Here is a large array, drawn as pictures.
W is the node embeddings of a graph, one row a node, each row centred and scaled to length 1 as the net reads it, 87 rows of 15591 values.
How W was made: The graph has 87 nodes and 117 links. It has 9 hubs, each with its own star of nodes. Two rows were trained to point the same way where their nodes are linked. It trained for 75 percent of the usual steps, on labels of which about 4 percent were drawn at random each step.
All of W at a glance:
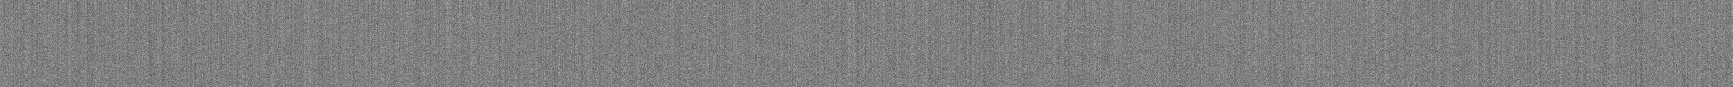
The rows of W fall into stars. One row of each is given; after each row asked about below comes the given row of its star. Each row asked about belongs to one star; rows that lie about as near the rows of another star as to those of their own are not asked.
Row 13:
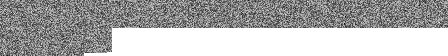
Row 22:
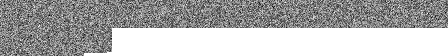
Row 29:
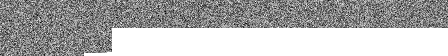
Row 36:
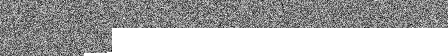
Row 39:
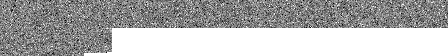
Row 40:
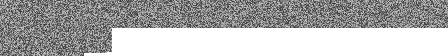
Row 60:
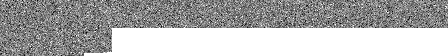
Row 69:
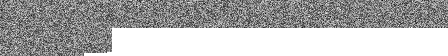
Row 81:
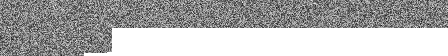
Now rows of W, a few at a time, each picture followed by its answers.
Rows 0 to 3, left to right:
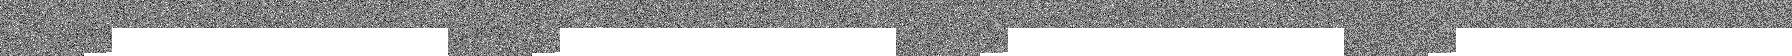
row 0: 81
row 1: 13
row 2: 39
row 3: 39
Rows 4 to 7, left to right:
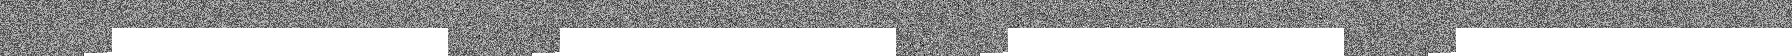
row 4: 29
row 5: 40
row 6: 13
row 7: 13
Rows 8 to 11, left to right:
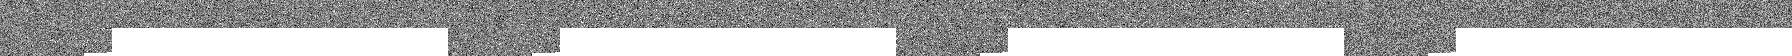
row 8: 13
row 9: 29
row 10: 40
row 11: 13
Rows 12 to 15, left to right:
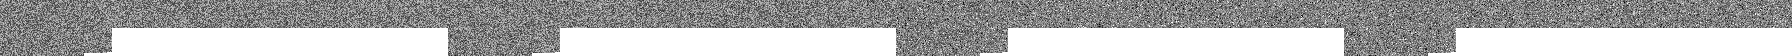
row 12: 60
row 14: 81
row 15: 40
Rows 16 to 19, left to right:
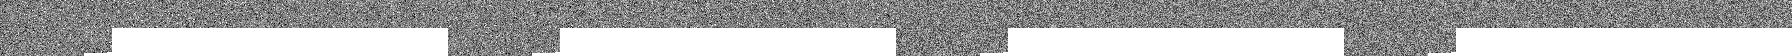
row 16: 29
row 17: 40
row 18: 40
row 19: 39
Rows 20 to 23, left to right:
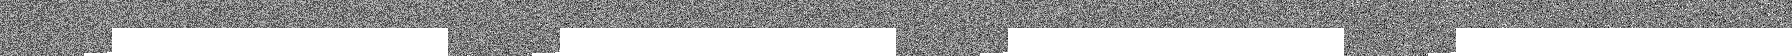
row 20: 22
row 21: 81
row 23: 60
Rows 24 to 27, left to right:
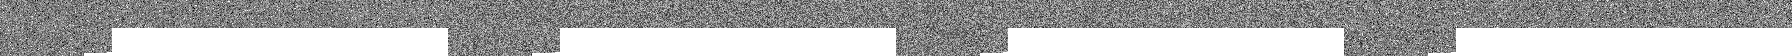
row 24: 13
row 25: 29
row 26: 81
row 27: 13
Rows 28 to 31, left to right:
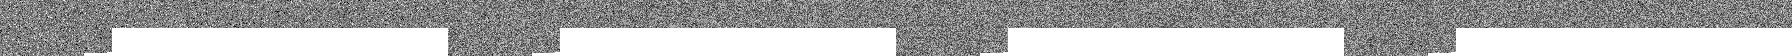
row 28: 69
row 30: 40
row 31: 81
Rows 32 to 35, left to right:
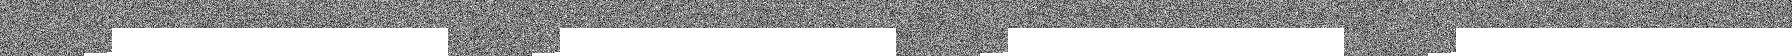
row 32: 60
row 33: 13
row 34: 36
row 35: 22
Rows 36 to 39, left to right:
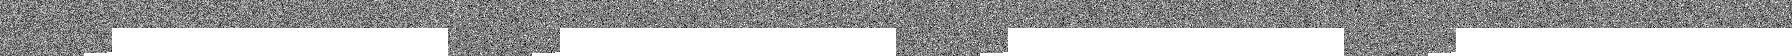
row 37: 69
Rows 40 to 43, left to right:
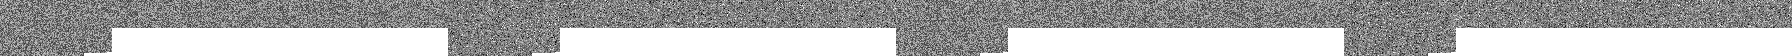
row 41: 29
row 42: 69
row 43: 60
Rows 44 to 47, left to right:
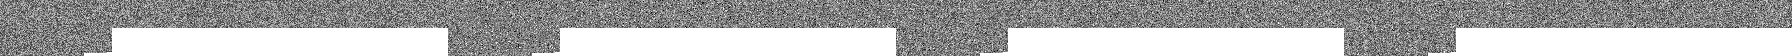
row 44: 13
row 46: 29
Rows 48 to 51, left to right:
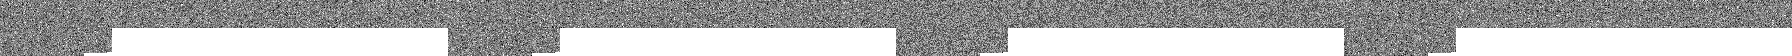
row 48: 60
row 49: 81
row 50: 39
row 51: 13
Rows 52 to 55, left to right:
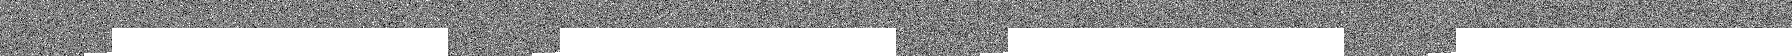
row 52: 36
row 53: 13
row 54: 69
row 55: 22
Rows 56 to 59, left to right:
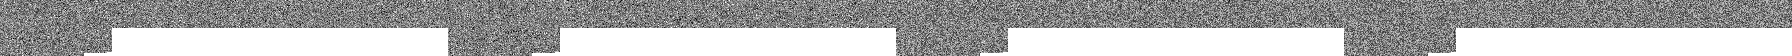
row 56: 40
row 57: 69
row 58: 69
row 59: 69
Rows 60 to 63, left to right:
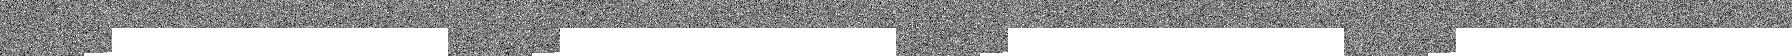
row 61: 40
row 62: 69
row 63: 40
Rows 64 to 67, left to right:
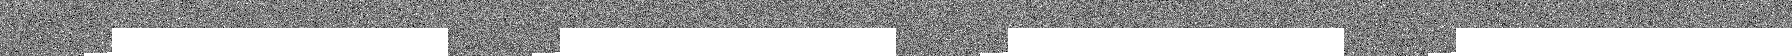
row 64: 36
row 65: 40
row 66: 39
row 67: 60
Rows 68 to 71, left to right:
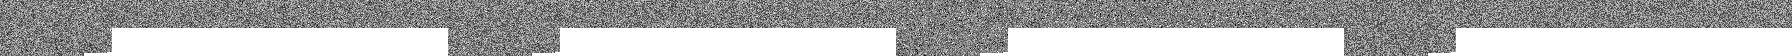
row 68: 40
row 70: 39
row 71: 81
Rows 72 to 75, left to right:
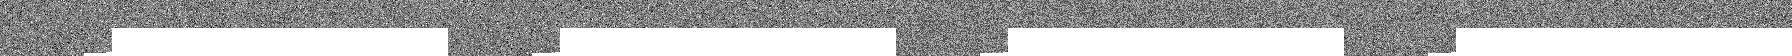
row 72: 81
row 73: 60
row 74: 36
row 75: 69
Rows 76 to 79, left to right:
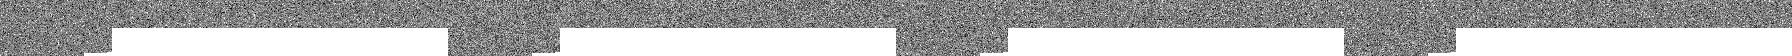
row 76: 29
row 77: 36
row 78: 69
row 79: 39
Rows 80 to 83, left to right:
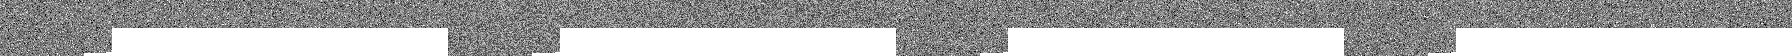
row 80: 81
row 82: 69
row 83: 39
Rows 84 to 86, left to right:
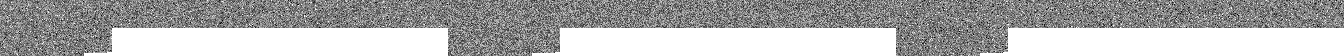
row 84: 36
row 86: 81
